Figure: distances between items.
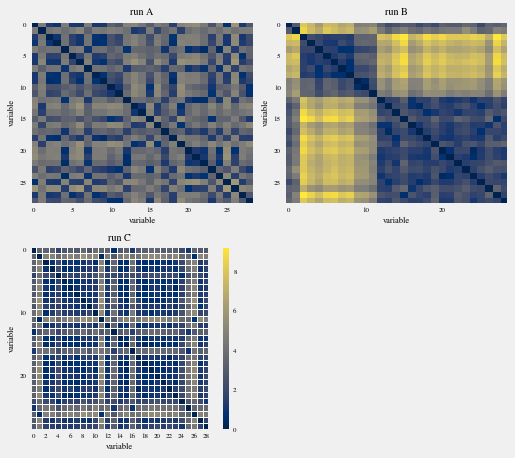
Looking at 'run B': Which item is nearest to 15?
27
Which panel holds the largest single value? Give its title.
run B
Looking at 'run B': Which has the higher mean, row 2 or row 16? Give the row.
2
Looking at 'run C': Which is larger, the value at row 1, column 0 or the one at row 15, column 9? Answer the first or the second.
the first
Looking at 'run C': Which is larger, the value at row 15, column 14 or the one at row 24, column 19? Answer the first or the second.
the second
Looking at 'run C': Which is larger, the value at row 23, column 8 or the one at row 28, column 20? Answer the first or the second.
the second
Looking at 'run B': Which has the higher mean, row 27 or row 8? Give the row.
8
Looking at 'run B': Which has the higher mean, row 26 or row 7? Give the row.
7
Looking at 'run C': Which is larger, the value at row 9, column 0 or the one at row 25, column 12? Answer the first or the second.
the second
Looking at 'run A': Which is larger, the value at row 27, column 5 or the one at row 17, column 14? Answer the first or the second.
the second
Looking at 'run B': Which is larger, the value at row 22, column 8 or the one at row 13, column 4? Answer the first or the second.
the first
